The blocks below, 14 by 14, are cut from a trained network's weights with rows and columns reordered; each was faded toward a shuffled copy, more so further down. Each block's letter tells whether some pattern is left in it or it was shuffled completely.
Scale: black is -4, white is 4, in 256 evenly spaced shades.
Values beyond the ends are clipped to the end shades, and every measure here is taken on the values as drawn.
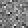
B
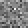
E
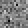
B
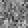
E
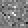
B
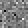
B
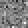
B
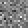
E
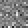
E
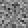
B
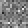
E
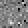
B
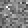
B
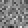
E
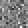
B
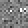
E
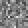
E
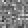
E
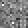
B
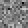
E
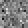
B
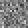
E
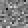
B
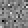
B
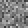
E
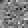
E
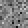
B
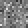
B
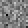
B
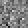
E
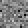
B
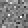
B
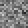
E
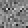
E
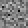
B
